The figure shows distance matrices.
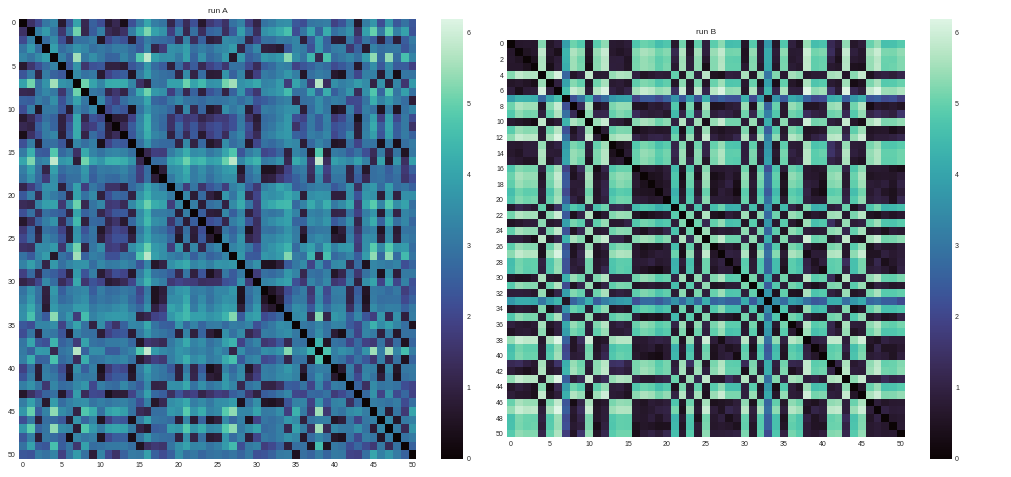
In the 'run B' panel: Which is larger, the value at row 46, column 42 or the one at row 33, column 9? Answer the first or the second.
the first
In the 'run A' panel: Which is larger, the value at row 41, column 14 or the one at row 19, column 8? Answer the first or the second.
the second
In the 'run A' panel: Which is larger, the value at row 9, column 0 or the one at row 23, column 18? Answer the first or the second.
the second
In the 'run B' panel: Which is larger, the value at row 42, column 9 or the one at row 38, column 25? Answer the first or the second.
the second
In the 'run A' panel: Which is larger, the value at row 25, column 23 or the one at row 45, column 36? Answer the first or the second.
the second
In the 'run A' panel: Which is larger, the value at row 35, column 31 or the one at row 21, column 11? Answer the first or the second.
the first
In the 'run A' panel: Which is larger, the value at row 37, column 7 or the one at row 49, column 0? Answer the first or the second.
the second
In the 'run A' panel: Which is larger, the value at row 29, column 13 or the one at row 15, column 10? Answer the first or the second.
the second
